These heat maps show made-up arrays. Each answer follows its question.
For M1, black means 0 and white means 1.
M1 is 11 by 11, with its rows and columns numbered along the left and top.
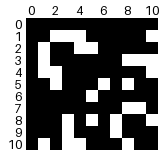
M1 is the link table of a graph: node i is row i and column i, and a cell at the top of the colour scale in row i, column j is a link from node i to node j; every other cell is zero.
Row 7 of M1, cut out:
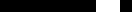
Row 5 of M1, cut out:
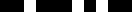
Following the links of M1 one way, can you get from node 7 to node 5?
yes
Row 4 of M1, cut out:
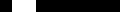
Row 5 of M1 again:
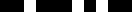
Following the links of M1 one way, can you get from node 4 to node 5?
yes
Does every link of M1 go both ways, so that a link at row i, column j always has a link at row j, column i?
yes
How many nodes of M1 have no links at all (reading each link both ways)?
1
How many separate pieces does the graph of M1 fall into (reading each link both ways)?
2
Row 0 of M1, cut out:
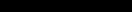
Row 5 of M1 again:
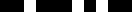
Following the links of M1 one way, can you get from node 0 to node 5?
no
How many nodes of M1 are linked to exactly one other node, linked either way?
1
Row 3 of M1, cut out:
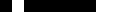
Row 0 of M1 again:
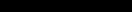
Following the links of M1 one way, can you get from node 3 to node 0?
no
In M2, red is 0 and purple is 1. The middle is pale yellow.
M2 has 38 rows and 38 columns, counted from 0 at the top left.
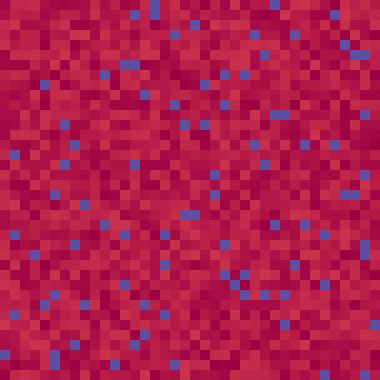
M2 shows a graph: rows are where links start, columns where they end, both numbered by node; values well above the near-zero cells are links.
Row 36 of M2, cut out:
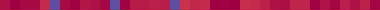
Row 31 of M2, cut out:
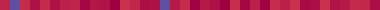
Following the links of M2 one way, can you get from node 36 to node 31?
no
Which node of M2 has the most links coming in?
node 36
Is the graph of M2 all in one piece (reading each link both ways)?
yes
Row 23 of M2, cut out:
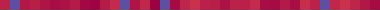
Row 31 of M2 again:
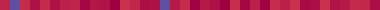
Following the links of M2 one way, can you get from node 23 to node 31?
no
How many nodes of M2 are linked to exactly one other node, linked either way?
2
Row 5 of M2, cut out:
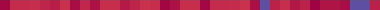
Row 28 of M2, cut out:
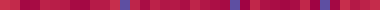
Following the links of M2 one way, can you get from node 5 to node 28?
yes
